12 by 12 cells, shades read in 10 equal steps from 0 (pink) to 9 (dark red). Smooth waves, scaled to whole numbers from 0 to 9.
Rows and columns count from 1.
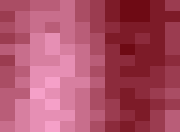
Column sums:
57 41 21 18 25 41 60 85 96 94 87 70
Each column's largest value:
6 5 4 4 3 5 6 8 9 9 8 8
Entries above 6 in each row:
4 5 4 4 4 5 4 4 3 3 2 3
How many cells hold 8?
22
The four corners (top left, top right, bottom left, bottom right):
5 6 3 4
